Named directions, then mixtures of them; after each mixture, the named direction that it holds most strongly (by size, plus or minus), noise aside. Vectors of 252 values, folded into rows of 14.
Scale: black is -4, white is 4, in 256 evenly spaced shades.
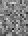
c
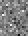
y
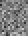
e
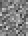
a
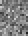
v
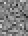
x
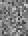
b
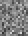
e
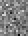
y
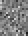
v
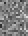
x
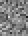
v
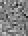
x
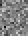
e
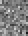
v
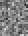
b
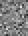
a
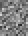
a
